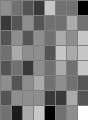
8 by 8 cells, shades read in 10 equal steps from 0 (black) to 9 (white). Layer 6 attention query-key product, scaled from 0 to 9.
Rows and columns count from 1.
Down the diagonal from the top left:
5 3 3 5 4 5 6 9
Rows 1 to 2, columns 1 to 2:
5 4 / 2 3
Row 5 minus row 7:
0 -1 -3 0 2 4 -2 4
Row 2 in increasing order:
2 3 3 4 4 4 5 6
